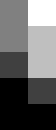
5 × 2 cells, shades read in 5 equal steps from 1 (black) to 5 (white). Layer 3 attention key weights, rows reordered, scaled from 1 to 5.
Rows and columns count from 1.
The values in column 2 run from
1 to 5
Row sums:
8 7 6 3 2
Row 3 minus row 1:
-1 -1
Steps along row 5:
same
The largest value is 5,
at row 1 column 2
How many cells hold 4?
2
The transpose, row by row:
3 3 2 1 1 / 5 4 4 2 1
